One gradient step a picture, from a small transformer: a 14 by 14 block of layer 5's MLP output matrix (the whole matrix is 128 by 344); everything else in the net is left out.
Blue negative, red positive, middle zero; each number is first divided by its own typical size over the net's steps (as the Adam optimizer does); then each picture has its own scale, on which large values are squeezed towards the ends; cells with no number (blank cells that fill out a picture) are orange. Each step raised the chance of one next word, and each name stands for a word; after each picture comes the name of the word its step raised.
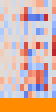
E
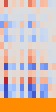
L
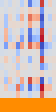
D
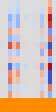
E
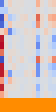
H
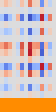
E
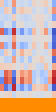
D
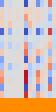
D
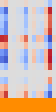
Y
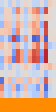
Y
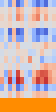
D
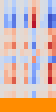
H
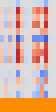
Y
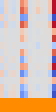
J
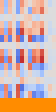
Y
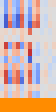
H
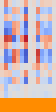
Y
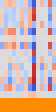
D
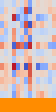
E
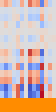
L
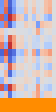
Y
